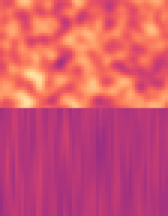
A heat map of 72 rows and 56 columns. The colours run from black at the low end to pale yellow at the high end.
The table splits into 2 rows of 1 panel. Panel 1,1: high, blotchy. Panel 2,1: middling, streaked downward, faint in contrast.
